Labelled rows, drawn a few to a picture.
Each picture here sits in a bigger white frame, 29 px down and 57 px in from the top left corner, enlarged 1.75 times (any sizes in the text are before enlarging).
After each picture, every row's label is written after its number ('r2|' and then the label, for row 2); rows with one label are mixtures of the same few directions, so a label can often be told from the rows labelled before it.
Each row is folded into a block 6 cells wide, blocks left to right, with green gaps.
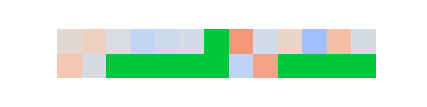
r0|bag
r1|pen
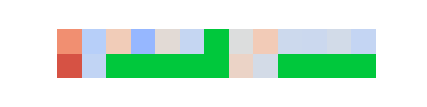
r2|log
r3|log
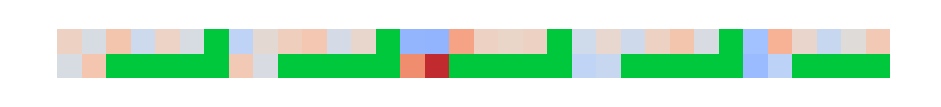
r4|pen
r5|pen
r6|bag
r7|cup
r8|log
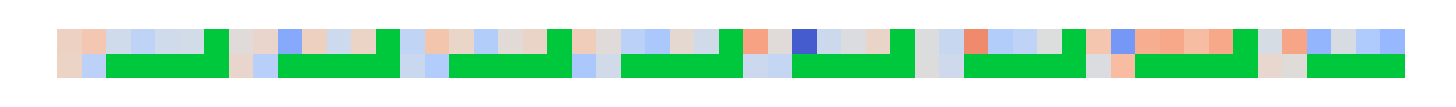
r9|bag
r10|pen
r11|log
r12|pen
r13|pen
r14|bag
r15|log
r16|log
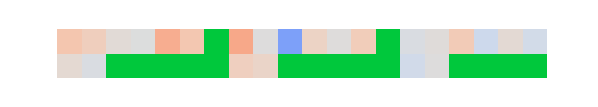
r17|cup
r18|pen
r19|pen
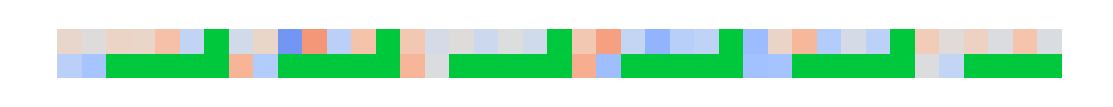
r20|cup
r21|pen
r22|log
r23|bag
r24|pen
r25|cup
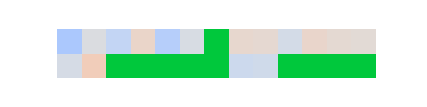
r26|cup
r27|bag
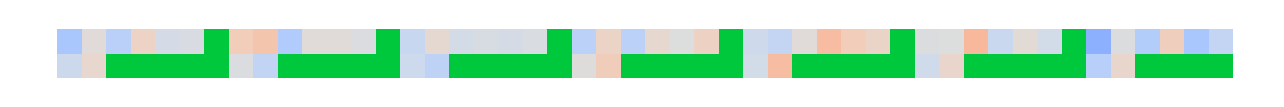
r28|cup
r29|bag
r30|pen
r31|cup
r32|bag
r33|pen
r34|cup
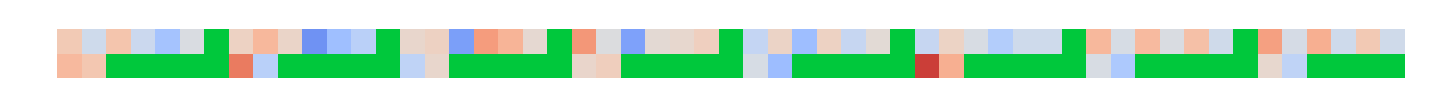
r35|cup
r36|bag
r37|bag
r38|pen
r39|pen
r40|bag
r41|cup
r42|cup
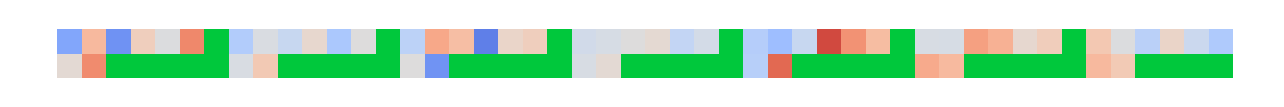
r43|cup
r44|cup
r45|log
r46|cup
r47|bag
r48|pen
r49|log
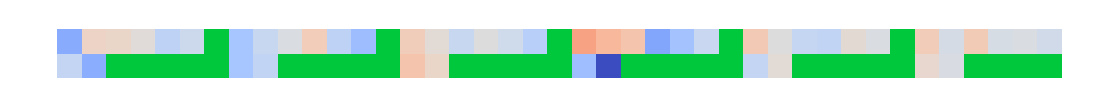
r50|pen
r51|cup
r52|log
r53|bag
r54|pen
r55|cup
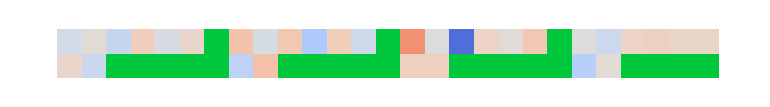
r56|pen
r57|pen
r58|pen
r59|bag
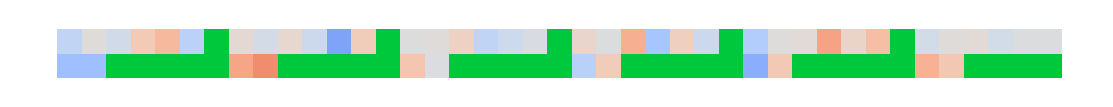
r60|cup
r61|cup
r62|bag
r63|pen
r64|log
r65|bag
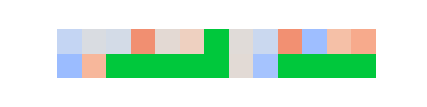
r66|log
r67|log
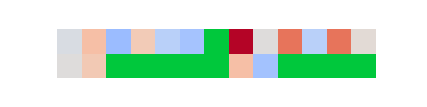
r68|log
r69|cup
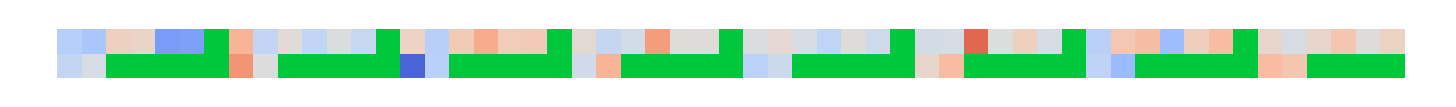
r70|cup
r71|log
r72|bag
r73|log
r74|pen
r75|pen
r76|log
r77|pen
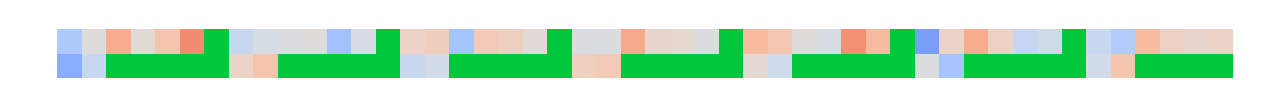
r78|log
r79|cup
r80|bag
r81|pen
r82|cup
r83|pen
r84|bag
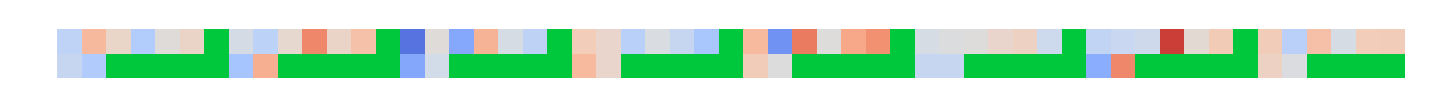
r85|log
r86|log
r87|cup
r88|log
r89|log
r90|cup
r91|log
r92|log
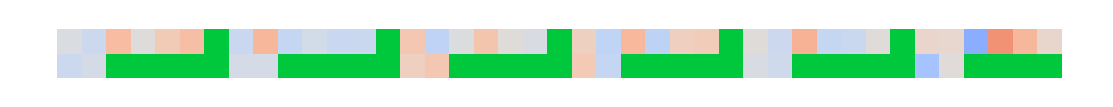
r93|log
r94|log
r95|log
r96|log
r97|bag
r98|bag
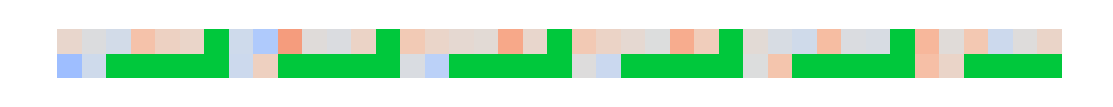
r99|bag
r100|bag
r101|cup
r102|cup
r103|log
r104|cup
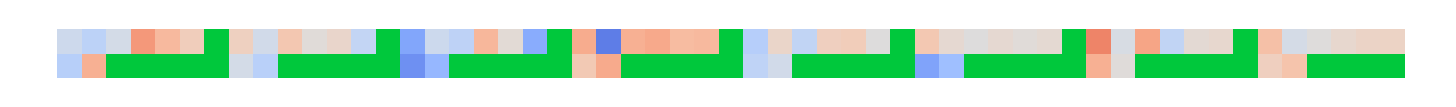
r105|bag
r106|cup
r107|cup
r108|log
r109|cup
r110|bag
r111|cup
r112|pen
